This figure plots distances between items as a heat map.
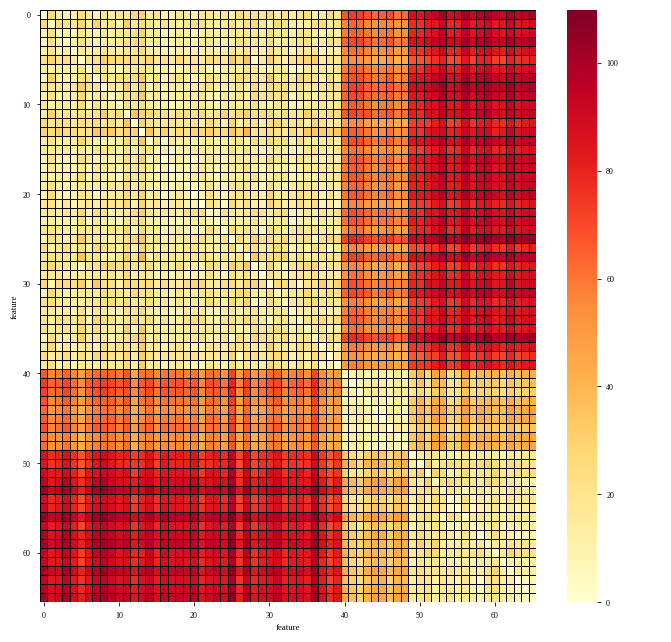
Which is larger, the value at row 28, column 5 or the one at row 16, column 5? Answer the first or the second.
the second
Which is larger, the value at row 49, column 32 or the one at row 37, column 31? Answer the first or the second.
the first
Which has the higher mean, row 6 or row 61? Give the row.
61
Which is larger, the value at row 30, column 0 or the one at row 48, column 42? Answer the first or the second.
the first
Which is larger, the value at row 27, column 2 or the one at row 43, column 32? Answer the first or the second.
the second
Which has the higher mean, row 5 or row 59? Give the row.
59
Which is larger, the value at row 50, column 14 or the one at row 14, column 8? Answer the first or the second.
the first
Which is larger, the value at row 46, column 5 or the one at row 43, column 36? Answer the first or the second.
the second
